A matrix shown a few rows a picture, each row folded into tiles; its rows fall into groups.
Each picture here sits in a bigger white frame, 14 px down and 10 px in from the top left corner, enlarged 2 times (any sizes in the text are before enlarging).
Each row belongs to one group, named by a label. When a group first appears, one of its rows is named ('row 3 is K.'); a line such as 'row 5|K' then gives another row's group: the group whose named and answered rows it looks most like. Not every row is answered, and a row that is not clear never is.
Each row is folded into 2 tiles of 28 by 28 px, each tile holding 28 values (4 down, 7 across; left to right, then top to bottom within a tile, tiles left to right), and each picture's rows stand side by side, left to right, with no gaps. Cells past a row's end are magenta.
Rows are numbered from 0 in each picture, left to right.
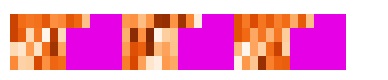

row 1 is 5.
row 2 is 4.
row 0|4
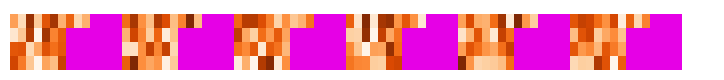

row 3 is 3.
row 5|4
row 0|3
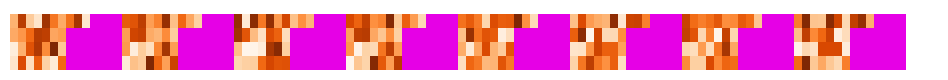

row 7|5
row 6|4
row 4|5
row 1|4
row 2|4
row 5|5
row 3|4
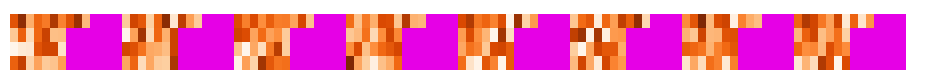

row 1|3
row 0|5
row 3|3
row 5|5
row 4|4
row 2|4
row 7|4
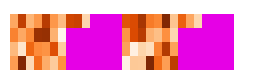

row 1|4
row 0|5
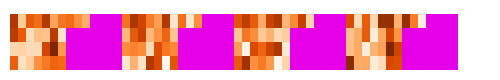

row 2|5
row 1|4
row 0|4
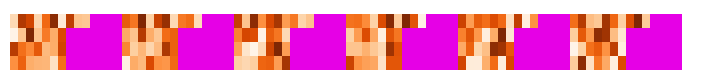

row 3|3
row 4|4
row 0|3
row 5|5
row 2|4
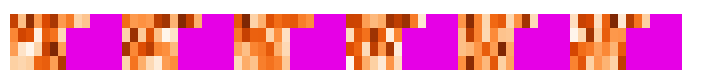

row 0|4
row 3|5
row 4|5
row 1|5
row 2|5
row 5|3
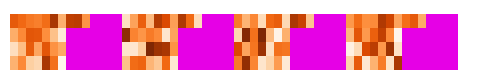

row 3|5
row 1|5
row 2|5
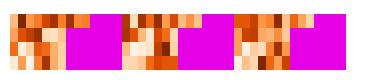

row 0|5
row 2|4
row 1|4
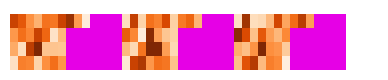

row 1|5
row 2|5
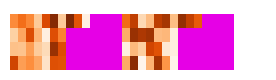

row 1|5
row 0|3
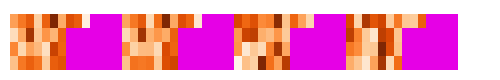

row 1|3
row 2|4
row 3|4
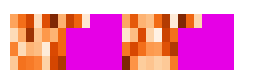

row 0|3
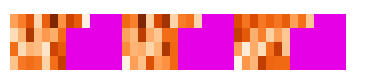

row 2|4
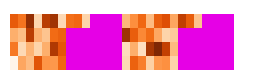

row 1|5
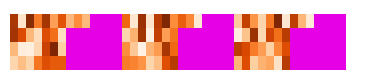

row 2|3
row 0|4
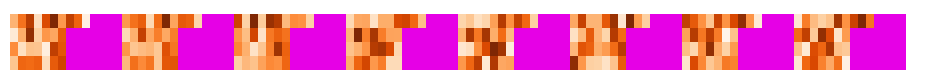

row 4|5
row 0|3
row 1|3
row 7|5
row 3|5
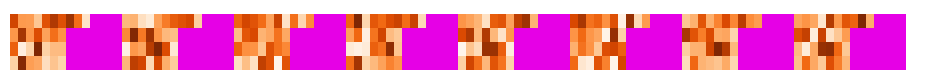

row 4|5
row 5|4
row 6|5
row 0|5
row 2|4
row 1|5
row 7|5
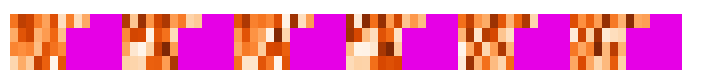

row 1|4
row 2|4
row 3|4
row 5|5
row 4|5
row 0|4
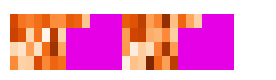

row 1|4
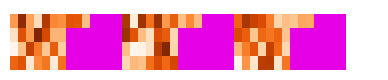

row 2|4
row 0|5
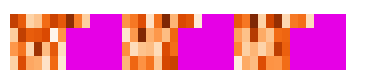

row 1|3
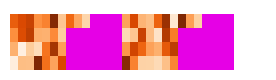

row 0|4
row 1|3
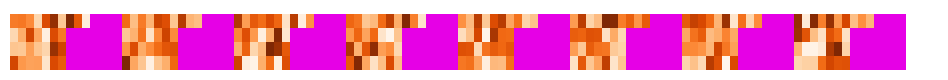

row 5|5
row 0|3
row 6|4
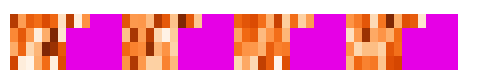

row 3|3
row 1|5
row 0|4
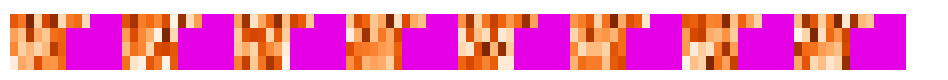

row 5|3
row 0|3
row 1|4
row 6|4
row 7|3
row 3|3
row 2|5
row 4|5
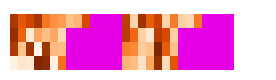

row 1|4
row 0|4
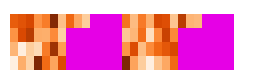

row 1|3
